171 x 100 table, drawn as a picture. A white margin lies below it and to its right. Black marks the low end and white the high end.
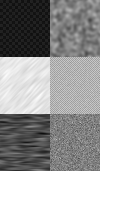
The table splits into 3 rows of 2 panels. Panel 1,1: very low, checkered, faint in contrast. Panel 1,2: middling, blotchy. Panel 2,1: very high, slanting up to the right, faint in contrast. Panel 2,2: high, checkered. Panel 3,1: low, streaked across. Panel 3,2: middling, fine-grained.
